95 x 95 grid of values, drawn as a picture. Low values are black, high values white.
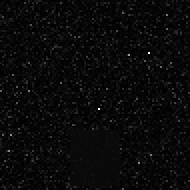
Histogram: skewed, a long tail of high values. Odd patch: calmer, in the bottom middle. Seam: none. Mirror symmetry: none. Calmest part: bottom middle. Slope: none. Odd rows or columns: none. Grain: fine. Stripes: none.
